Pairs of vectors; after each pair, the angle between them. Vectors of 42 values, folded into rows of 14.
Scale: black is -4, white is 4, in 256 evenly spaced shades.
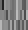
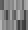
partly aligned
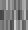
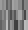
partly opposed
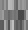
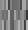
partly opposed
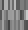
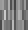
orthogonal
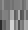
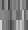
partly opposed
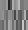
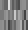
nearly opposite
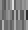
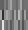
partly aligned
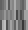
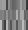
nearly opposite
